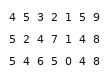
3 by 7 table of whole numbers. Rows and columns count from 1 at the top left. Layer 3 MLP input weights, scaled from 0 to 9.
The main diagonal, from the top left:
4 2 6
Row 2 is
5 2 4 7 1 4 8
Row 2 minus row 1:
1 -3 1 5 0 -1 -1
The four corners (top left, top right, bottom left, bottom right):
4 9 5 8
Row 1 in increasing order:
1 2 3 4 5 5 9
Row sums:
29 31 32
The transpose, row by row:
4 5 5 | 5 2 4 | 3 4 6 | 2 7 5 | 1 1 0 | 5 4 4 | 9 8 8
